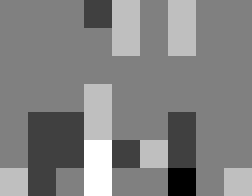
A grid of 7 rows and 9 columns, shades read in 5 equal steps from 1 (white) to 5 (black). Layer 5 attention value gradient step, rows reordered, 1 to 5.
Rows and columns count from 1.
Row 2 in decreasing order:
3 3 3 3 3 3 3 2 2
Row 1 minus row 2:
0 0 0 1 0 0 0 0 0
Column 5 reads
2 2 3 3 3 4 3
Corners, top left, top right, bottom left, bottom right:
3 3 2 2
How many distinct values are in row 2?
2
